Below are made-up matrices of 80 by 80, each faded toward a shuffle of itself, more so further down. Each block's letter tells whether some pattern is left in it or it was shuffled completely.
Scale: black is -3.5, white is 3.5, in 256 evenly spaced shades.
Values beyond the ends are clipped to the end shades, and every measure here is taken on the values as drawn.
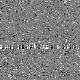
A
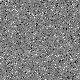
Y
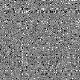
A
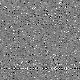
A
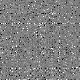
A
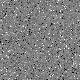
Y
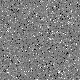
Y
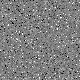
Y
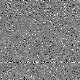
A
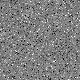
Y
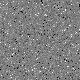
Y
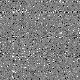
A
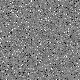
Y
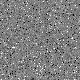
Y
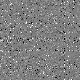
A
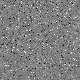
Y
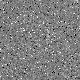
Y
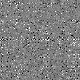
A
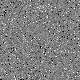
Y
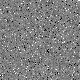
Y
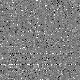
A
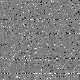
A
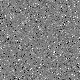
Y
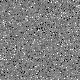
Y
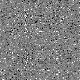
A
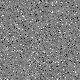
Y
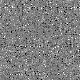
A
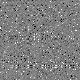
A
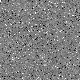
Y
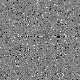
A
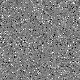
A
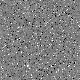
Y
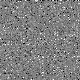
A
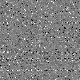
A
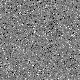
Y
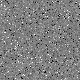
Y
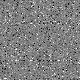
A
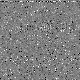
A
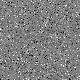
Y
